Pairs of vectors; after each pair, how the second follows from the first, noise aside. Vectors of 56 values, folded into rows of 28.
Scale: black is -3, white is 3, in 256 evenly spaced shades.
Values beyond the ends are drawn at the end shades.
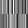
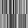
negated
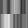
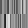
sign-scrambled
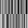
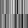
shuffled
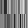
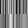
shuffled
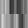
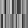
sign-scrambled
